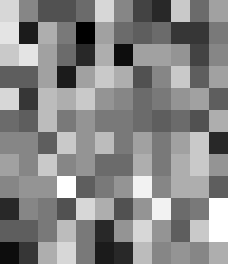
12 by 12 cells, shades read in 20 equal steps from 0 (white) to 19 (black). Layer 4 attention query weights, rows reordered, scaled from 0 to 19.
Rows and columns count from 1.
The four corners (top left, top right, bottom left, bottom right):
3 7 18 6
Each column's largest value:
18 17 13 17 19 17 18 14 16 15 15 16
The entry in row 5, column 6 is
8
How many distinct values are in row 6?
7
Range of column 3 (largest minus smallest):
9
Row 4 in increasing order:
4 4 6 7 7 7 9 12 12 12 13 17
